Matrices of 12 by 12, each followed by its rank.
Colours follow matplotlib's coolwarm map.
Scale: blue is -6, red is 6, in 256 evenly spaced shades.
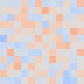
full rank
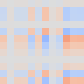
one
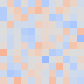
full rank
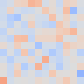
full rank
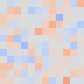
full rank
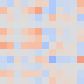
two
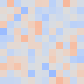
full rank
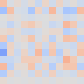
two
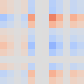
one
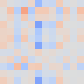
two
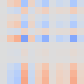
one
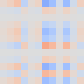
one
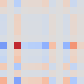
one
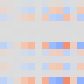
one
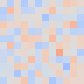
full rank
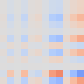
one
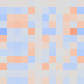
two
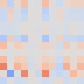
two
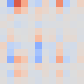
two
